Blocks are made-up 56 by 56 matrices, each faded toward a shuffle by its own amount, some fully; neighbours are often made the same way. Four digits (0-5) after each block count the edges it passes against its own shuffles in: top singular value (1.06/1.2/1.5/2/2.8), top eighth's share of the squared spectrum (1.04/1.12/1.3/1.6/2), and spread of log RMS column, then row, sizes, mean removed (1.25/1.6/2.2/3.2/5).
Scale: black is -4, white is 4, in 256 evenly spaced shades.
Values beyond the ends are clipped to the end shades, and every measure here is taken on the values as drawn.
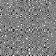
4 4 2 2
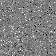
1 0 0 0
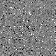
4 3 1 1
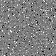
2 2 0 0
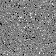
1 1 0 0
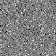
3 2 0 1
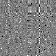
4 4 2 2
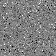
2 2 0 0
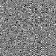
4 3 2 1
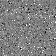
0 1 0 0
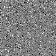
0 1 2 0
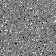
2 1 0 0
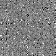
3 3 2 1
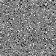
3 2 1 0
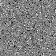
0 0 0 0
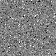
2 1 0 0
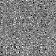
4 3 2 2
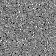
2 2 0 0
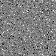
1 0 1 0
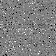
3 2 1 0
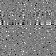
4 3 1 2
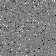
0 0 0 0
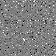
3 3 0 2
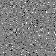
3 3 1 0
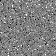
0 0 0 0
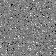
0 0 0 0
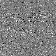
1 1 0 2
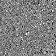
3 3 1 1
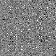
3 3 2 1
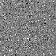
3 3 2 1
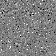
2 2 0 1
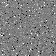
0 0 0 0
